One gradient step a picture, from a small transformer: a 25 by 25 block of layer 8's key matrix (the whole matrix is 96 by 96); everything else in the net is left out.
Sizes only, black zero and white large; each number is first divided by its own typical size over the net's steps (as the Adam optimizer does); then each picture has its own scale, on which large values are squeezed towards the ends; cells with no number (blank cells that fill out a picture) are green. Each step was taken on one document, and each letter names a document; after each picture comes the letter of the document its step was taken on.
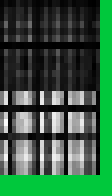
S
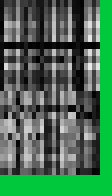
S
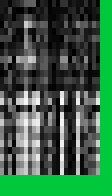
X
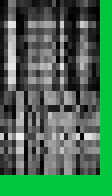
X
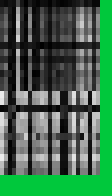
S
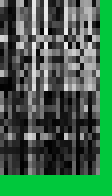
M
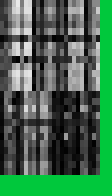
M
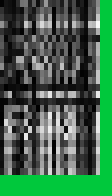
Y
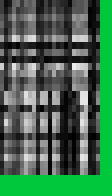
S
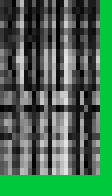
X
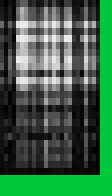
X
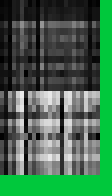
X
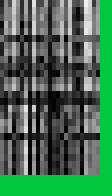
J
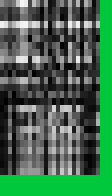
Y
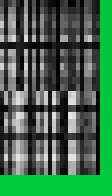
S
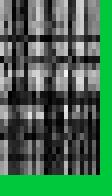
M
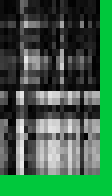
X
